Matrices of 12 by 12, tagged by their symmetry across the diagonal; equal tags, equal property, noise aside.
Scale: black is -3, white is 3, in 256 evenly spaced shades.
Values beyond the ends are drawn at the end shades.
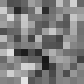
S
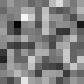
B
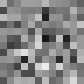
S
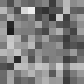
B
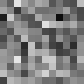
B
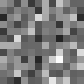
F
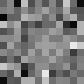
F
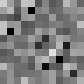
F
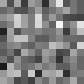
S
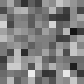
B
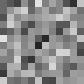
F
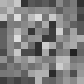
F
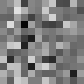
S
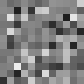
B
